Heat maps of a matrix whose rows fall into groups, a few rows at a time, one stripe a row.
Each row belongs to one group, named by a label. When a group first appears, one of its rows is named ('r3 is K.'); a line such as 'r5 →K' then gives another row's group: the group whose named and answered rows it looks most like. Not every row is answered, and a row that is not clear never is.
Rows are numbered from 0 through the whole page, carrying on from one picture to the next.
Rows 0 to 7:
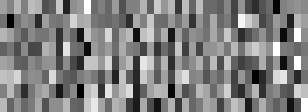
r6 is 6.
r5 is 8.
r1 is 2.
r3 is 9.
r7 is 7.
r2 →6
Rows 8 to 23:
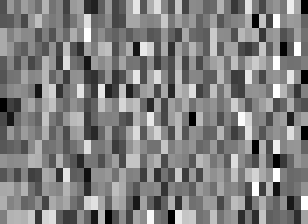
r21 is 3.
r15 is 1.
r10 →2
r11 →6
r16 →2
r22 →7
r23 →8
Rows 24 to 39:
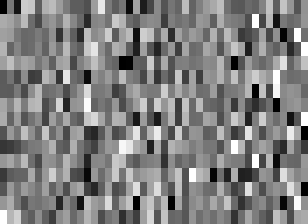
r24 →1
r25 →3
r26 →6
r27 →7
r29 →9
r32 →7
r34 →1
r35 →3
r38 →6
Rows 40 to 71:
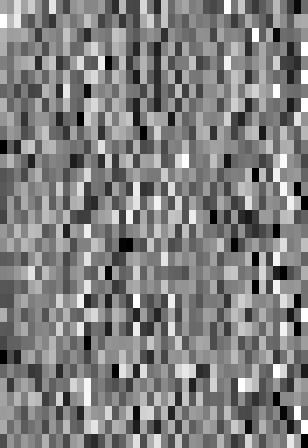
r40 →8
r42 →3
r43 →7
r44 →8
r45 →7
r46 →9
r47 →7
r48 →6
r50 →1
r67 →2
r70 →7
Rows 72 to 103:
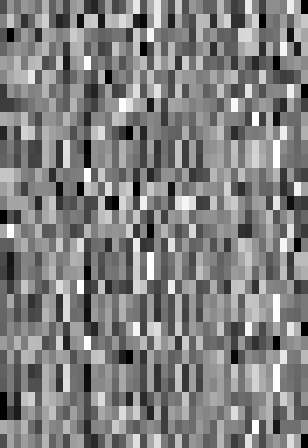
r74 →2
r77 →8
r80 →3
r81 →1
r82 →9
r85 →6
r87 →1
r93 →9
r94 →9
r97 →1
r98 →9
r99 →9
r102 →3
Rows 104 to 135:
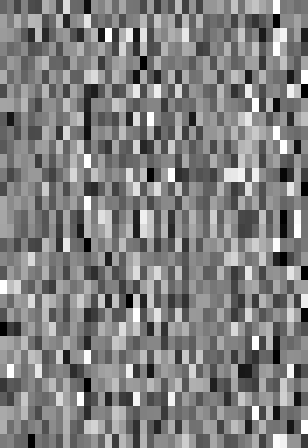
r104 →9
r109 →7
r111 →3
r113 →9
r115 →2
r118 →2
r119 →6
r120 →6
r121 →9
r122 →8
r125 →8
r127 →1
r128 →3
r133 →3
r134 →7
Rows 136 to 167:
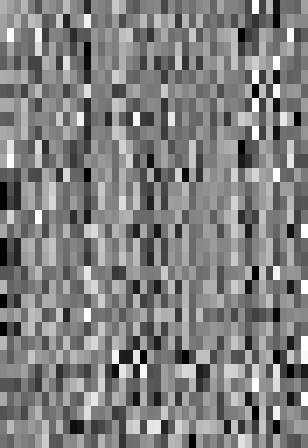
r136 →3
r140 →9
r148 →9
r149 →1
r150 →1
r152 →7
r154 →1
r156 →7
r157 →1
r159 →1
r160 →7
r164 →7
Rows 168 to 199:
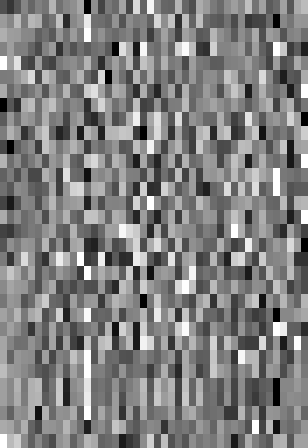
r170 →2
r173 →8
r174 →7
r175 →1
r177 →6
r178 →2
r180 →9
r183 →7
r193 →2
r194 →2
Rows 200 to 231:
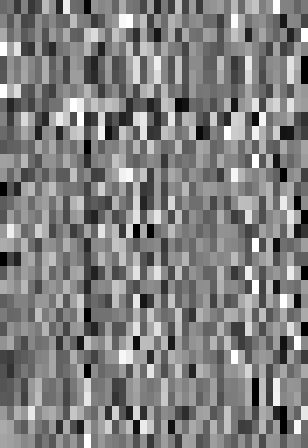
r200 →9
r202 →7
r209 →8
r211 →3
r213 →1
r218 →1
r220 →3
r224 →6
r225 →1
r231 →2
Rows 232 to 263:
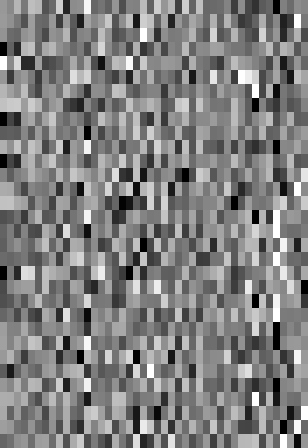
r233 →6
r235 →1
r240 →1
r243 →1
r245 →6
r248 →9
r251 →1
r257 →6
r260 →3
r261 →7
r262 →6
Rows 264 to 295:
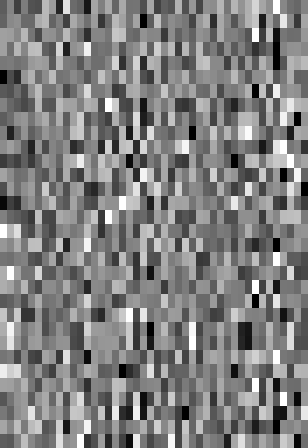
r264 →9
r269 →1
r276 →6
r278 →1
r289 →9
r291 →3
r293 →8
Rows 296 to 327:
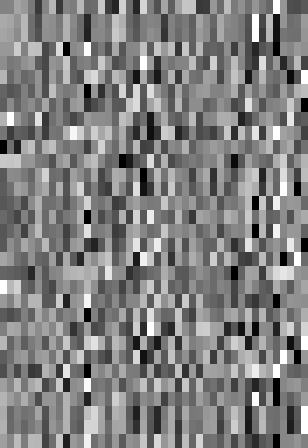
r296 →8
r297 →3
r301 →7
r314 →6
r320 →7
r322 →9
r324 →3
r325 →7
